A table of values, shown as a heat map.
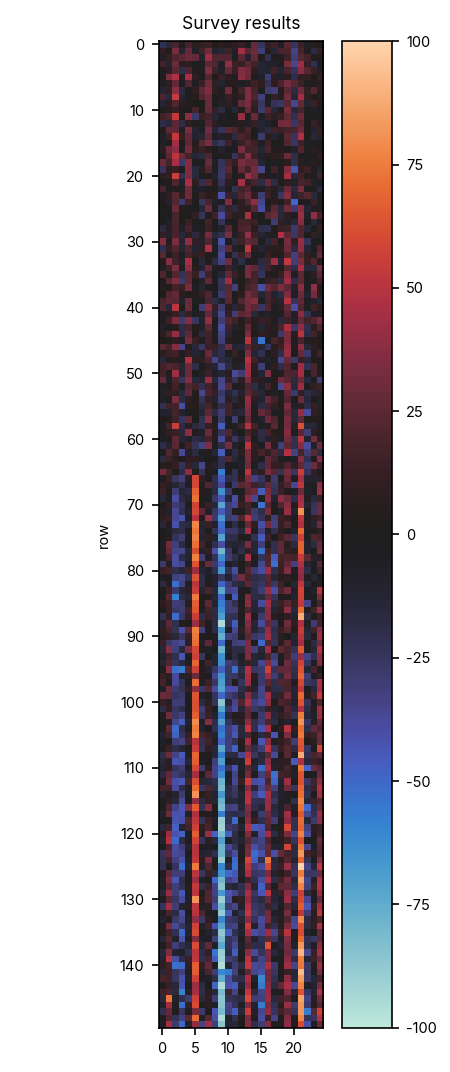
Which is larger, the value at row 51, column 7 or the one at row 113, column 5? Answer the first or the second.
the second
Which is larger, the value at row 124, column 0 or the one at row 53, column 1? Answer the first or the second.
the second
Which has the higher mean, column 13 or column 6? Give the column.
13
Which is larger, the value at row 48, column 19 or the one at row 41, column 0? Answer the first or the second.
the first
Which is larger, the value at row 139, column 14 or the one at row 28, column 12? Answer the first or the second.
the second
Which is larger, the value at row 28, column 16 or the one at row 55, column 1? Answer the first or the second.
the second
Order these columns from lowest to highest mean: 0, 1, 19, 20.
20, 0, 1, 19
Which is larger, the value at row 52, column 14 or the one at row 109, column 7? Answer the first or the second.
the second
